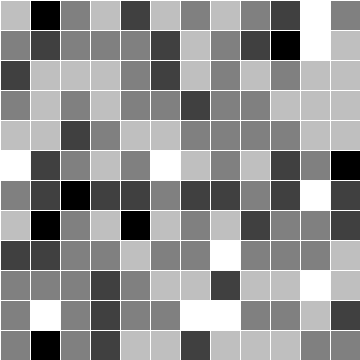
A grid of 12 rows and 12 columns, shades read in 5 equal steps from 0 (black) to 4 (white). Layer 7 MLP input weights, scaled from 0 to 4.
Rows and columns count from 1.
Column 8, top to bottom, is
3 2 2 2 2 2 1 3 4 1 4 3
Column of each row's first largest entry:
11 11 2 2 1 1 11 1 8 11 2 5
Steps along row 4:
up down up down same down up same up same same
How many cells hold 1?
28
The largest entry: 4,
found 10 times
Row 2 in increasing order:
0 1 1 1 2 2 2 2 2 3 3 4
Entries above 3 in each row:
1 1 0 0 0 2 1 0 1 1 3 0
